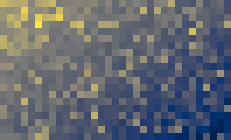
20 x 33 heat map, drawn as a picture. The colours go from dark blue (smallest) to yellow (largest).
Values rise toward the top left. The halves do not mirror each other. On average the colour sits 40% of the way up the scale. The top left is the ninth with the highest average. No row or column stands out. The grain is fine, like static. There are no regular stripes.
